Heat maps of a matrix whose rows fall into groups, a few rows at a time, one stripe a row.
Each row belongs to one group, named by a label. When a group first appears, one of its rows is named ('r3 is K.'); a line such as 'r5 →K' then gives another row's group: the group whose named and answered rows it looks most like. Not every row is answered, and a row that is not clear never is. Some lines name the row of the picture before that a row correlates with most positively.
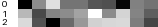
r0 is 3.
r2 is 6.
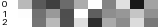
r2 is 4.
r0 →6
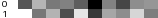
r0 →3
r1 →4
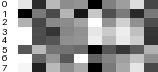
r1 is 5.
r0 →4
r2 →6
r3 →6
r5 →3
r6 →4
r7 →4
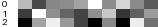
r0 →6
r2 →3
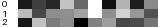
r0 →5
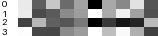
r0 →4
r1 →6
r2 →3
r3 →6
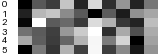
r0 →5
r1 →3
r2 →5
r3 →5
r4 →6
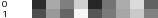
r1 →4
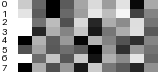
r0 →6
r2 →4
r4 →5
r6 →4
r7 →5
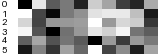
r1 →6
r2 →6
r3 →6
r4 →3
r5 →5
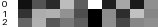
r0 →5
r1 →3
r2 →3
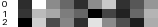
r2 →5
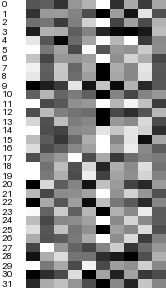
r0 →5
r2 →5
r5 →4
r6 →6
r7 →4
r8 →4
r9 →5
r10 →3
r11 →6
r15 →6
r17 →5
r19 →4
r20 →5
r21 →6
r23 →4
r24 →6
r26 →6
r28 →3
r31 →3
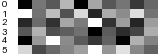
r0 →5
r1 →4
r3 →3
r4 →3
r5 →6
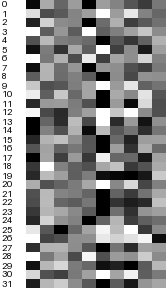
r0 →5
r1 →6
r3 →4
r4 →3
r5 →5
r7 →5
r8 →3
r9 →6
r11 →3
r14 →5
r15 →3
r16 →3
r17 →5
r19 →3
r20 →6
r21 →3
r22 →3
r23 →3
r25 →6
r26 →6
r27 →3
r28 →4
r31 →3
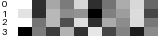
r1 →4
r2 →4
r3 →5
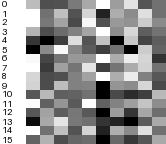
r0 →6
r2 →4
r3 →6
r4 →5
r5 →3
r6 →6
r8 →6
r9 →4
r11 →4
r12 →3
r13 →3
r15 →3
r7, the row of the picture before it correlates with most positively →0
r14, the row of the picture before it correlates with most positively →2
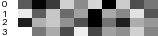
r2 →3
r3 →4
